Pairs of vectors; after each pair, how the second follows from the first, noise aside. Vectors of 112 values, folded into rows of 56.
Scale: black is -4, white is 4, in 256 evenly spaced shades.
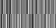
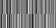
copied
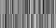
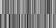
wrapped around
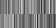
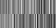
copied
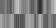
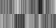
copied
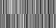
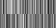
copied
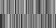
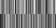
copied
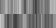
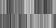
wrapped around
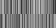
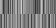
wrapped around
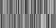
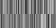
copied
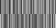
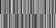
copied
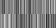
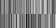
wrapped around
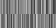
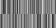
wrapped around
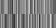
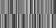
copied
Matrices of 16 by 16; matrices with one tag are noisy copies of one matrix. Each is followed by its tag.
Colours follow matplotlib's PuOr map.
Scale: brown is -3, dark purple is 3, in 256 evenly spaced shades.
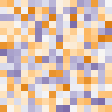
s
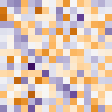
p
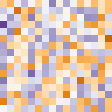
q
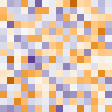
p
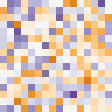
p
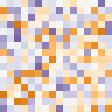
p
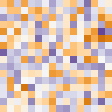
s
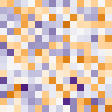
q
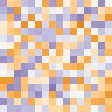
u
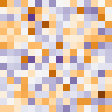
s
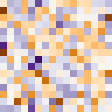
p
